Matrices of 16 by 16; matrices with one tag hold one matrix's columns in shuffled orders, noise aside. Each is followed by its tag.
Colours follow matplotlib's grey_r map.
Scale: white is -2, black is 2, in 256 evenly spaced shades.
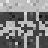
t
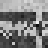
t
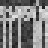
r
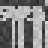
r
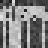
r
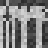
r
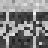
t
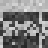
t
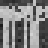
r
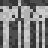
r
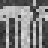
r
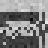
t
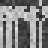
r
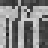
r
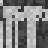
r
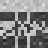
t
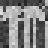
r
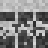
t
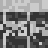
t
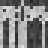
r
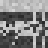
t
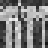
r
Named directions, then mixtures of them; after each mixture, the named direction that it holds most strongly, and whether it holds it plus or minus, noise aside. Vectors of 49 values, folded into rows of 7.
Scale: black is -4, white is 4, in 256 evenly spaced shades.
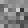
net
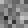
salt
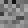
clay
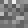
clay, minus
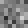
salt, plus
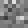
clay, minus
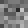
net, minus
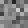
clay, plus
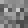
net, plus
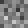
salt, minus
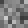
salt, minus
